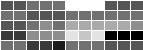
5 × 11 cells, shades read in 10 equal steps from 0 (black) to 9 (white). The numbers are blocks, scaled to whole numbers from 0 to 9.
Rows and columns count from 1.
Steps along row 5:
same down same down up same same down same same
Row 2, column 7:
4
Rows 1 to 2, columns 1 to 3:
3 3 4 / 4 4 3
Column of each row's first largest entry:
6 1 6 6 1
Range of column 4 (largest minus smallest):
3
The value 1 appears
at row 5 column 5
